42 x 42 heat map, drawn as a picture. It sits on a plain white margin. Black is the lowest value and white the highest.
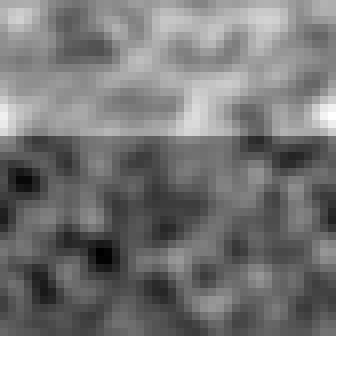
A horizontal seam about 40% of the way down splits the table, and the top part is higher. There are no lone odd cells. The ninth with the lowest average is the bottom left.
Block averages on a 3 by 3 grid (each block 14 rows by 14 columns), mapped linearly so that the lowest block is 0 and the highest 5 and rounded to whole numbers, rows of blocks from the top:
455 / 222 / 011
